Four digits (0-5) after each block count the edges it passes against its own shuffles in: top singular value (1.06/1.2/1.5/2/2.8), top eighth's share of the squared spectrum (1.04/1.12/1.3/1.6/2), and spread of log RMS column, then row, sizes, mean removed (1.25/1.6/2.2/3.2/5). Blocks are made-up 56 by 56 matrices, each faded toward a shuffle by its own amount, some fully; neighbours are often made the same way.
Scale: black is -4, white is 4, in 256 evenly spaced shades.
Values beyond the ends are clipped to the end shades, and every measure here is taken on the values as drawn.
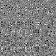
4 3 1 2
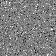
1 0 0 0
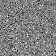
2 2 0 0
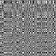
5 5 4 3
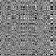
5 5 3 3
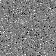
0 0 0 0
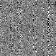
2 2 3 0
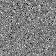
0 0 0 0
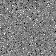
0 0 0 0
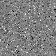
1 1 0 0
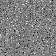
1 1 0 0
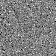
0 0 0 0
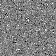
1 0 0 0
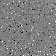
0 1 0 0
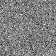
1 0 0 0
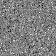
0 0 0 0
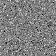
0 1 0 0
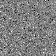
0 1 0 0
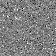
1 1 0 0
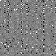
4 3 2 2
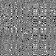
4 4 2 2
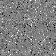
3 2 1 0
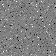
0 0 0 0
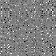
4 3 2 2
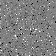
2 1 0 0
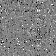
3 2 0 0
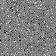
1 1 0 0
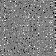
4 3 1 1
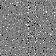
3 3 1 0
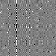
5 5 2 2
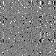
4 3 2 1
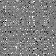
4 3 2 1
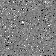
1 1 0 1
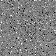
0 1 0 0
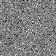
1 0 0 0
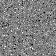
0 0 0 0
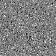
2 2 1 0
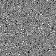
2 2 0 1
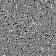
2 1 0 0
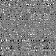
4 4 1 2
